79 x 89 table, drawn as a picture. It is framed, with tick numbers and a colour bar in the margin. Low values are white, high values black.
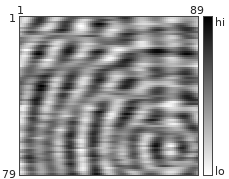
Overall the values sit about 50% of the way up the scale. Upright stripes repeat 6 times across the table. The halves do not mirror each other. Concentric rings centre on the bottom right. There is no overall slope.
